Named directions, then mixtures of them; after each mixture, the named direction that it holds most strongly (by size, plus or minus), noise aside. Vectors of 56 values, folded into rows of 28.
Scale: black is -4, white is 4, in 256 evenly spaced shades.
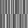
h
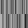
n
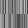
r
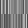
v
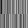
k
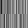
k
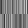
k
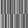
h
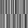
h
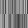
r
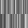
n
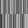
n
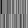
k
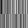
k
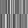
h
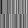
k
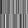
k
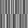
h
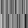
n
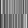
v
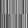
v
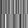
h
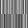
v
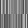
v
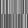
v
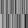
n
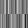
n
